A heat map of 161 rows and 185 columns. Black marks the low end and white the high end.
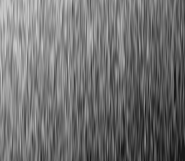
Slope: up to the top left. Ninth with the highest average: top left. Ninth with the lowest average: bottom right. Grain: streaks running down.
